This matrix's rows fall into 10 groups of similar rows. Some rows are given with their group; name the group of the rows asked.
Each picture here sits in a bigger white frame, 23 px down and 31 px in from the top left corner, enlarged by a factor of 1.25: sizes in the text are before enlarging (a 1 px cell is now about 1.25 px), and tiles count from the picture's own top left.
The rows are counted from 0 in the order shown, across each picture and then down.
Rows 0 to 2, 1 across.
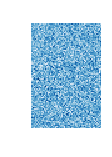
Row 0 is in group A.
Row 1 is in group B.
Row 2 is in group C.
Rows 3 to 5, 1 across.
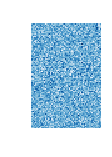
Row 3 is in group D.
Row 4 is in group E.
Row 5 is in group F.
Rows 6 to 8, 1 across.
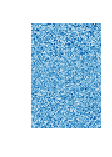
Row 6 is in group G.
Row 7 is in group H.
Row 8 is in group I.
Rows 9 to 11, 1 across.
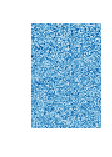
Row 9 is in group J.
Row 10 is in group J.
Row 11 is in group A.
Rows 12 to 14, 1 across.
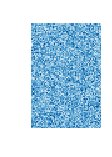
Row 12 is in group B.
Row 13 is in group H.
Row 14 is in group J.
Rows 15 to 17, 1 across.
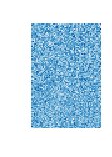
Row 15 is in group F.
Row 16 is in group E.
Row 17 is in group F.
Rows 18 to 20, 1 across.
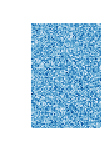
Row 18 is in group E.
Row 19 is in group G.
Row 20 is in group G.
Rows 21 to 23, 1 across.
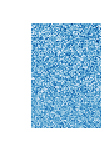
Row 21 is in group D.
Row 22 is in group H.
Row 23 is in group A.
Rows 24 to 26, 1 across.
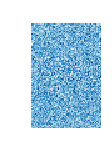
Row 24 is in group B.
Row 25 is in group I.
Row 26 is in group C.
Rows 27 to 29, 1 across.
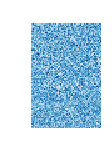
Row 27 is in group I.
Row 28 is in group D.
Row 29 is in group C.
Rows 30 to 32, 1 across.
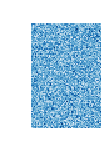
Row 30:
J
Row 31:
F
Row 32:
A
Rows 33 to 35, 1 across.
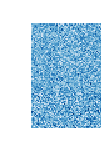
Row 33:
C
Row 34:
E
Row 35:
I
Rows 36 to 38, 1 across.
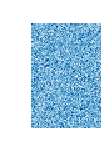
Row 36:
E
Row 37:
F
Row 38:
A
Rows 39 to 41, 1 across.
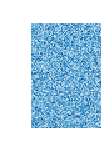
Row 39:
A
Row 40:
D
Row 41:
H
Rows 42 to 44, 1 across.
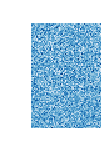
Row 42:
F
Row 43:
F
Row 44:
J
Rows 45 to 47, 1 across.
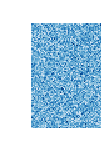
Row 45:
I
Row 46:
A
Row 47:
H
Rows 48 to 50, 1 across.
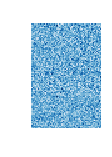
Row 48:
C
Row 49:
A
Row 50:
J
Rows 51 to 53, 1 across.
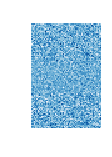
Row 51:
B
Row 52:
C
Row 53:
B
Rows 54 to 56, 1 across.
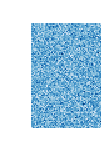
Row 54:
A
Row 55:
C
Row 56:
G
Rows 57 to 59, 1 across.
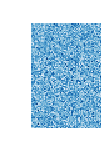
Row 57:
A
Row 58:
A
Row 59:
A
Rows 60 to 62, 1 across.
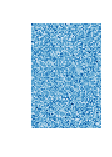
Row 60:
E
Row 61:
G
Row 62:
H
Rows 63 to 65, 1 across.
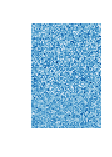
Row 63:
D
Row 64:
F
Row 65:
H
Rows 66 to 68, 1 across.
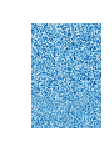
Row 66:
I
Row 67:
I
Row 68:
I
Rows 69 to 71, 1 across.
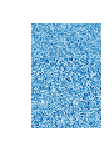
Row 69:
G
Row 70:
C
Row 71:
D
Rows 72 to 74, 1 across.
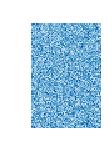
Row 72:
D
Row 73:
I
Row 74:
B
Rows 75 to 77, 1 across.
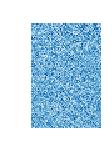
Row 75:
D
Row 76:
A
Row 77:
C
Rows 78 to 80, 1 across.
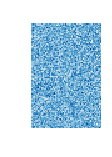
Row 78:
I
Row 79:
E
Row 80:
B
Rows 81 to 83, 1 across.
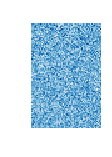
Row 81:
C
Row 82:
B
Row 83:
C
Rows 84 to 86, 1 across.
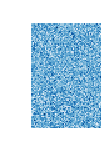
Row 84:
F
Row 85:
A
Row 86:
B
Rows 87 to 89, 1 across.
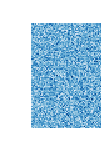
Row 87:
I
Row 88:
G
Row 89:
C
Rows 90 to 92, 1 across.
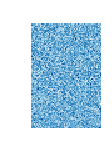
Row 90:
F
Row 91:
I
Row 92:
B
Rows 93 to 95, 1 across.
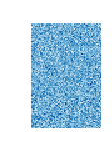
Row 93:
F
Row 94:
I
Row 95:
J
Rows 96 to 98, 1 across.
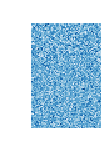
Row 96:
H
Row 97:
F
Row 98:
E
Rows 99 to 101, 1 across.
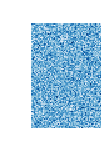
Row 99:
B
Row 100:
I
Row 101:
E
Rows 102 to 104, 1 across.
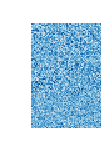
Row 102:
G
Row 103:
J
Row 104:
A
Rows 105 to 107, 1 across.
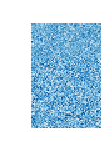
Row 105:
E
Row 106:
F
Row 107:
H
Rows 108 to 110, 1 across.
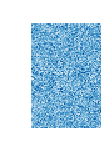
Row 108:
J
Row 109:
E
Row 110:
I
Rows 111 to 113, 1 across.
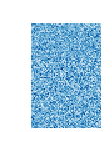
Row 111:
J
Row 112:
G
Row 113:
H
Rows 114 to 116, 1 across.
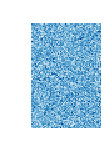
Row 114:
E
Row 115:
B
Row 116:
A
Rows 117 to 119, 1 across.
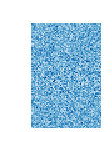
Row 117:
E
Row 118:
A
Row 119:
G
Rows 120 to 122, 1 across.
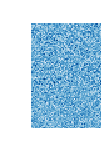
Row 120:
G
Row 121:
J
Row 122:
F
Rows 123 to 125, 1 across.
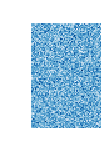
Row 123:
F
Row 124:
J
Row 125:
H
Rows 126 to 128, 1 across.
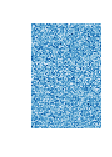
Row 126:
J
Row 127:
B
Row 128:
J
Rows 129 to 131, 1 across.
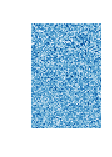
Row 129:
H
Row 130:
G
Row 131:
D
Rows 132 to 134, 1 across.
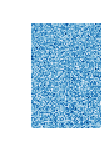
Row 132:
J
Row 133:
I
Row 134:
G
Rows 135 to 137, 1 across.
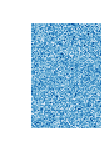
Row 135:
A
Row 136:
J
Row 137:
E
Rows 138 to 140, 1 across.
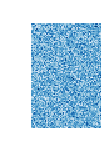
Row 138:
G
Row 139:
I
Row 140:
B
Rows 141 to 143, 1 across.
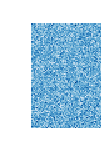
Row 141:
E
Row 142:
G
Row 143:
J
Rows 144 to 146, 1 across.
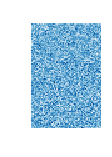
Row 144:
B
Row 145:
J
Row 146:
E
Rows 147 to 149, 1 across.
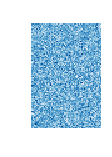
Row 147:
D
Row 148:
F
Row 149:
E
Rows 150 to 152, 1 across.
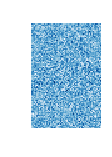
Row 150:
G
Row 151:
J
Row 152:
E
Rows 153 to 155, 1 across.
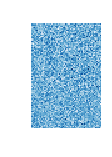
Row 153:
E
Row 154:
A
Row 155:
F
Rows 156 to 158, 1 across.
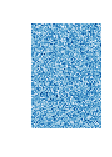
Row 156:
G
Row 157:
I
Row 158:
C
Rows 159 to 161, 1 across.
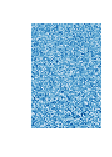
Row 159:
F
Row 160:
E
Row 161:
H
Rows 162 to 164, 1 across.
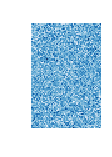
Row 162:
I
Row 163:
C
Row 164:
D
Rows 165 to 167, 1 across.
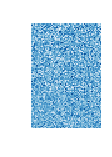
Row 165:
F
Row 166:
F
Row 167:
A
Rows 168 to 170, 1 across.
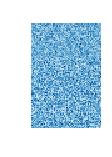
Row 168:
G
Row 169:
I
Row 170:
G
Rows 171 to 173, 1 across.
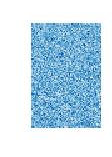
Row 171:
A
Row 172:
I
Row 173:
B
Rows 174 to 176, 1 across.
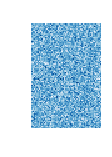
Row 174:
E
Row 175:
B
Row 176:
F
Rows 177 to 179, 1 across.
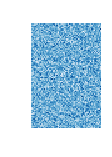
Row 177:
C
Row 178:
G
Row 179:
H
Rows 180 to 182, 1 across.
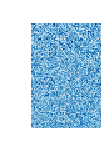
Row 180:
G
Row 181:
J
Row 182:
G
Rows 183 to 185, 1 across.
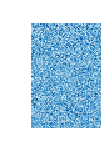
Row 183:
C
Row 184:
E
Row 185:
G
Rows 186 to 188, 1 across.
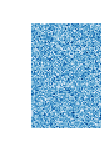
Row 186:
A
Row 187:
D
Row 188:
B
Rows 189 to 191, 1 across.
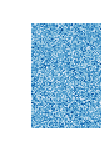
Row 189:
C
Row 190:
F
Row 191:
G
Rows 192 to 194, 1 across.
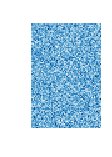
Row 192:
E
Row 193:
C
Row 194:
D
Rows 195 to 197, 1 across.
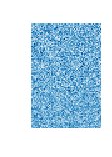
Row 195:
F
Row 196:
D
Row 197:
D
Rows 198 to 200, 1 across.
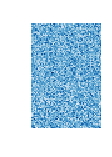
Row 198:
G
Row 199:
A
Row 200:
B
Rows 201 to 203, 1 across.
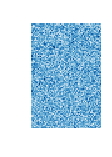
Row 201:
J
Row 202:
J
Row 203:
I
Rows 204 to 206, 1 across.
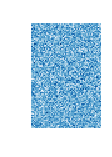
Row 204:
F
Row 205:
H
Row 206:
E
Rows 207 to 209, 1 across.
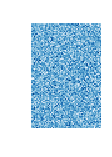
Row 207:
A
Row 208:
H
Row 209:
D
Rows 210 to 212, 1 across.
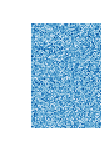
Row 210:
J
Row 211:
J
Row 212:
F
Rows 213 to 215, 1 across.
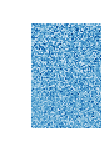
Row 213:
J
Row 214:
G
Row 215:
A
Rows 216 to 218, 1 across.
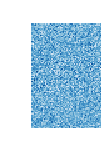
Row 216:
E
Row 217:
F
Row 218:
E
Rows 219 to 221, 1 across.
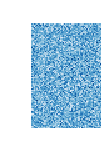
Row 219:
H
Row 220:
A
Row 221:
E
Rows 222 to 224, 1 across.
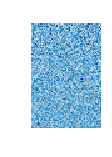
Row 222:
C
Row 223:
D
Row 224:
I
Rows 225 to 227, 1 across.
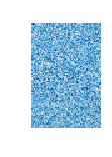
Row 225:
I
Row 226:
B
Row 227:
C
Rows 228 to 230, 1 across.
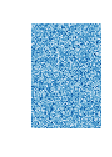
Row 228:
H
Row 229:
C
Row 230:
A
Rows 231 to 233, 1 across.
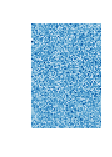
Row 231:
E
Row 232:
I
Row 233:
G
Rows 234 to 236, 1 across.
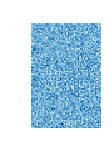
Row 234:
H
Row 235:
F
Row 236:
A
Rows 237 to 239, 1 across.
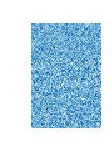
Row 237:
J
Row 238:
D
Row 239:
G
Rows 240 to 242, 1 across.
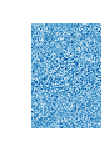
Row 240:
A
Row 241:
J
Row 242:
E
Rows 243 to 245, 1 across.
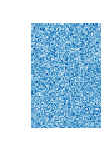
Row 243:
H
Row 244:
J
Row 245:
I
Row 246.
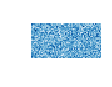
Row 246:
J
